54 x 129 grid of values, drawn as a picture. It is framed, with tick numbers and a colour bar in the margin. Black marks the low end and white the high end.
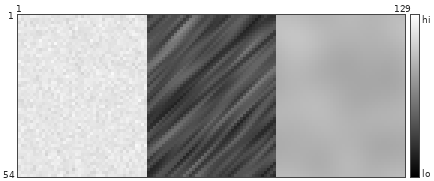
The table splits into one row of 3 panels. Panel 1,1: very high, fine-grained, faint in contrast. Panel 1,2: low, slanting up to the right. Panel 1,3: high, smooth, faint in contrast.
